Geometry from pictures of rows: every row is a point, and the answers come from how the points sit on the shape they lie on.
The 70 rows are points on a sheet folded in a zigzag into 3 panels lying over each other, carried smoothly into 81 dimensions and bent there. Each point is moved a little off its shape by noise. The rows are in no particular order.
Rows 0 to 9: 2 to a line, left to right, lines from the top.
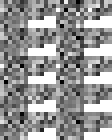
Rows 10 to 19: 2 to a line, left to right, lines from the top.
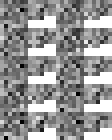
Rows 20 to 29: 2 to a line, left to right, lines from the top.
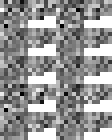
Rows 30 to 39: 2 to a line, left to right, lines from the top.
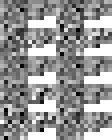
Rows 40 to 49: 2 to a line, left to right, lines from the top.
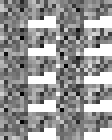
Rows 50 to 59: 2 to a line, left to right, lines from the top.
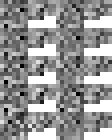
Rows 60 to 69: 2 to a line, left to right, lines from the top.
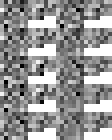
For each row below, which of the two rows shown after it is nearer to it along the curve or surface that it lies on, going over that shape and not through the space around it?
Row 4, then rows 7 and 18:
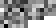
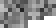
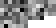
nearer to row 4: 7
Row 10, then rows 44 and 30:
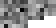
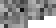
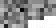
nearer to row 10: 44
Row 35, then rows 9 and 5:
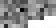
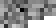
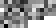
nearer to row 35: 9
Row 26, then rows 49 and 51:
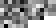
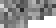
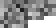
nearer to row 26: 49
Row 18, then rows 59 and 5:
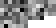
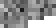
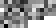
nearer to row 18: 59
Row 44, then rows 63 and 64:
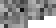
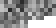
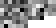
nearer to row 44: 64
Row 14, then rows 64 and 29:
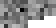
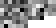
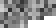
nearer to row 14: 64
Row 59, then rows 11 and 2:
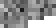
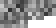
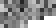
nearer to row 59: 2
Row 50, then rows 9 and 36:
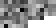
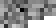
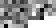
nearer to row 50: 36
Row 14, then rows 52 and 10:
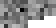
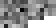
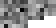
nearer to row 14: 52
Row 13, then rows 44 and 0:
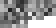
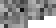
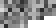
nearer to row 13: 0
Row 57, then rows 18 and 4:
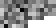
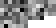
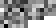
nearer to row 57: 4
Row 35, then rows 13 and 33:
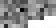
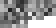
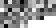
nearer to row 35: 33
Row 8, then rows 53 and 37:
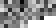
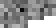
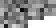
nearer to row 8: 53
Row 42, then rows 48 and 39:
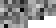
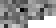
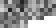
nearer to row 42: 48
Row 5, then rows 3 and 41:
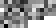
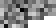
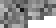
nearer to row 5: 3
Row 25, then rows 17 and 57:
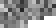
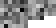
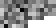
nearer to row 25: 17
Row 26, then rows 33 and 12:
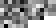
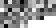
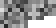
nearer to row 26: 33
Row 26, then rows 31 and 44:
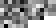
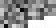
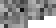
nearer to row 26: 44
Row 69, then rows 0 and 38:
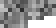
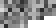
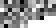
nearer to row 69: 0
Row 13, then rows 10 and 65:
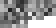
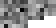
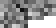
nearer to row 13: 65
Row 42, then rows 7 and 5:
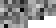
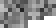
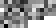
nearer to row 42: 7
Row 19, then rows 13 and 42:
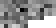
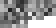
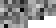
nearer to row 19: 42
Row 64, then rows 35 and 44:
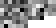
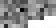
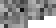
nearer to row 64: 35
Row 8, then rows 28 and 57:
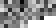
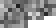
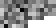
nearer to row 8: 28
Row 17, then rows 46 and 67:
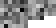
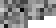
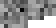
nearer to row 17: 67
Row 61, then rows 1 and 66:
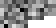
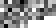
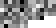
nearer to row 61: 1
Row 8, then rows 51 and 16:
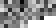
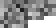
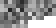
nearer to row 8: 16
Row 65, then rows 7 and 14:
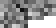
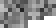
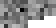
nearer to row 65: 7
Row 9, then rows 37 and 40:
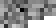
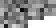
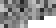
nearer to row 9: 37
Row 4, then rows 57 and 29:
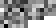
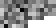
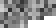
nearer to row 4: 57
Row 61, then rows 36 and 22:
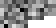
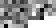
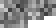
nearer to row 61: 22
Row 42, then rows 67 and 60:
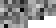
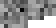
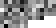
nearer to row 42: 67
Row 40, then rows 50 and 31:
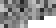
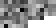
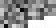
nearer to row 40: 50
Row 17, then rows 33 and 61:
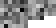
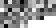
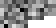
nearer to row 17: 33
